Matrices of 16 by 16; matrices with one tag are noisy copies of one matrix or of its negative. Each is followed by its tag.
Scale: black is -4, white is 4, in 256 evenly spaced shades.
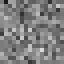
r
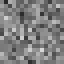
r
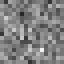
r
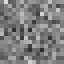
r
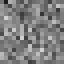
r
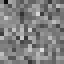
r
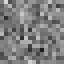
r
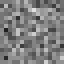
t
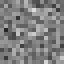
t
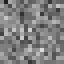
r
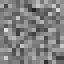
t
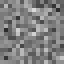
t
